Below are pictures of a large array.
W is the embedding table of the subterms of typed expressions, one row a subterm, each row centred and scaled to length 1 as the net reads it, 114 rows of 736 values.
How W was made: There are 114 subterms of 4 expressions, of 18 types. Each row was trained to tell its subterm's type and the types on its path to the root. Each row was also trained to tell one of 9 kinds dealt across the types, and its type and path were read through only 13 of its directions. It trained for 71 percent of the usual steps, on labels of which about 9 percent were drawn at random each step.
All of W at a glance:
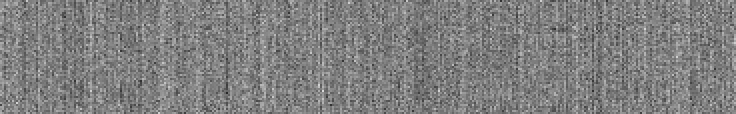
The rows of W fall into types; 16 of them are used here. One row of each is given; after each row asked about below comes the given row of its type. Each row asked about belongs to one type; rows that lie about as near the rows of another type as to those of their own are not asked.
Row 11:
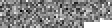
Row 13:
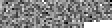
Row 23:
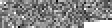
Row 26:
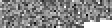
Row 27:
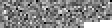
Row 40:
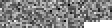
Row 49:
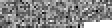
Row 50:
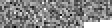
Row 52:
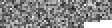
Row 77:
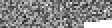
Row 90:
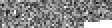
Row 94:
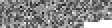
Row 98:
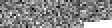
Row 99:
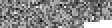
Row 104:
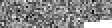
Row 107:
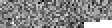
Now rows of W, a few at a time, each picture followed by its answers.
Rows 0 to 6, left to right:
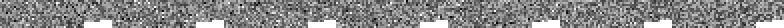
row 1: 27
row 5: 77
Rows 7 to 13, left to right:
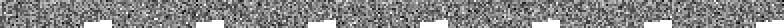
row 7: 52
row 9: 104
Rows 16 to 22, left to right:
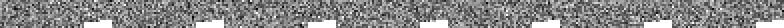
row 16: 52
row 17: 50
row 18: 90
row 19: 23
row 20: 104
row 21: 13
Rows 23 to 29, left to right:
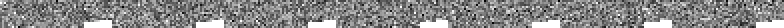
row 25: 107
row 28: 40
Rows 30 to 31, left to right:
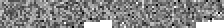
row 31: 26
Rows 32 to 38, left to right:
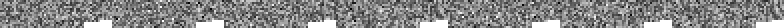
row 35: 99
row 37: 99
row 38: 99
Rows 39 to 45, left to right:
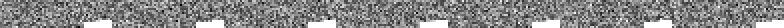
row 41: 104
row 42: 94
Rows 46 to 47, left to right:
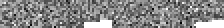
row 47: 77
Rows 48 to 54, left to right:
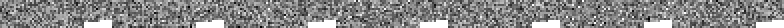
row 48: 107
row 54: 26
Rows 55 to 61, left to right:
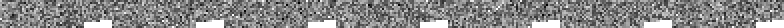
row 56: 26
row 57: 49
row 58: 23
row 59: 98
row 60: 94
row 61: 40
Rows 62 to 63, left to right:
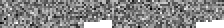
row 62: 90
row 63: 52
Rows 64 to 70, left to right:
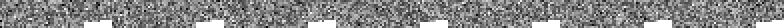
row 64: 98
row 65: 50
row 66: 27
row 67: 13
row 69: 40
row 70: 99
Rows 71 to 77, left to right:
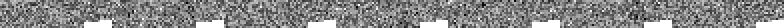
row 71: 77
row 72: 49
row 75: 49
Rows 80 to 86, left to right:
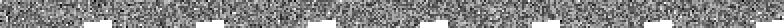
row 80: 27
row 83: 104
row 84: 99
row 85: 107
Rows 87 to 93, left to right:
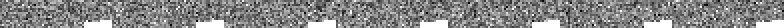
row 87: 107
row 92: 27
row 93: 90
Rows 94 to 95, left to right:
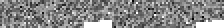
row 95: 26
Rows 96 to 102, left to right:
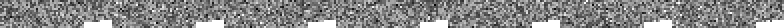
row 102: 26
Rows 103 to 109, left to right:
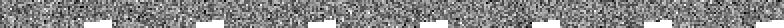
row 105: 107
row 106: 23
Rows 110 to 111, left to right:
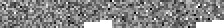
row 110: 40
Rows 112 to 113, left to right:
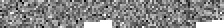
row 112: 49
